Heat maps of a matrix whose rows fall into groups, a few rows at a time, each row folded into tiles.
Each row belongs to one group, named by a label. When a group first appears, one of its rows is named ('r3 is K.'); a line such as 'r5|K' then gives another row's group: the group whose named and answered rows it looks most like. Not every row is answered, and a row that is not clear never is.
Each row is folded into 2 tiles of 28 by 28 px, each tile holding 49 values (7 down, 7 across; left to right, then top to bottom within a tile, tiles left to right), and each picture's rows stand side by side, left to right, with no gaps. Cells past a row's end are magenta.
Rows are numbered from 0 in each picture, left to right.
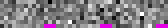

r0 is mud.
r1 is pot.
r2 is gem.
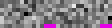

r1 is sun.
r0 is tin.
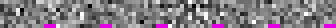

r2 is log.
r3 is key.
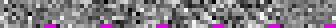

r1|mud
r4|key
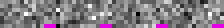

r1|pot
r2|pot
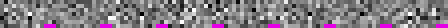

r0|gem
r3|mud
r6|tin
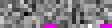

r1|pot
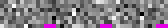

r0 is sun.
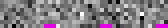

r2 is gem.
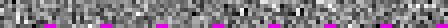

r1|pot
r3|tin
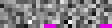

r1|mud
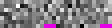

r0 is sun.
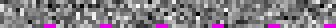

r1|key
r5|key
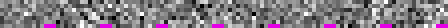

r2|gem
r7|pot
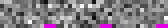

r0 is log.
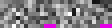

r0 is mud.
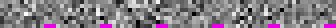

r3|tin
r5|pot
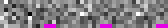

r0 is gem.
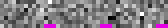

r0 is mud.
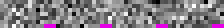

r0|mud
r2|log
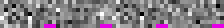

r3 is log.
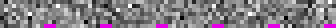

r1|log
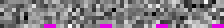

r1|mud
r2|pot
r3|key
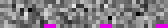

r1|sun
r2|tin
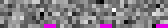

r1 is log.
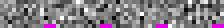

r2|gem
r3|key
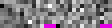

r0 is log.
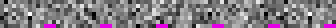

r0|gem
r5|gem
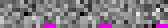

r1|tin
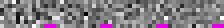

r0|pot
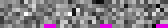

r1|log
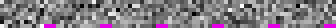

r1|key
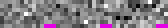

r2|key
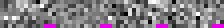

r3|gem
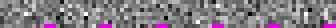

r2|sun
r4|tin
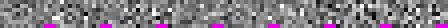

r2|mud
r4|gem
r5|log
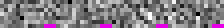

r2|key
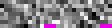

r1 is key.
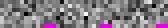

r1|gem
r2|key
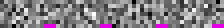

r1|key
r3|mud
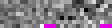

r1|key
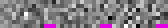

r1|sun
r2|mud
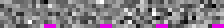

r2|mud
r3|pot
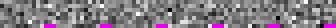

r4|sun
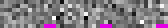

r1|gem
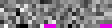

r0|log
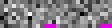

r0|gem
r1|tin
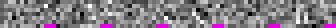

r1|pot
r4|tin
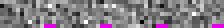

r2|log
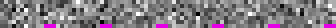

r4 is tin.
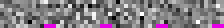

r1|key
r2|gem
